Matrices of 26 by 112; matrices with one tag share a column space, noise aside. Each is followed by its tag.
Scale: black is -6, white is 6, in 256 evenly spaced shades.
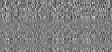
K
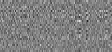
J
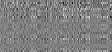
K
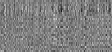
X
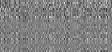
K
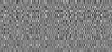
J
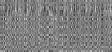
X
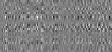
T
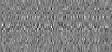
T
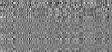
K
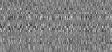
T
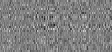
T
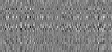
T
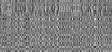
X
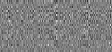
J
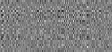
J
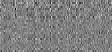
K
